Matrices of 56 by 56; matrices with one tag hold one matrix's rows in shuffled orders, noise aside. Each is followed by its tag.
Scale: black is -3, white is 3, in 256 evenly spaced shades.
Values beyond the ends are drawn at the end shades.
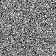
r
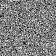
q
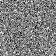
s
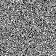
r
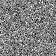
s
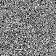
q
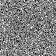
s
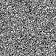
r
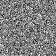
s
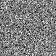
q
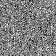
r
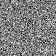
r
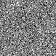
r
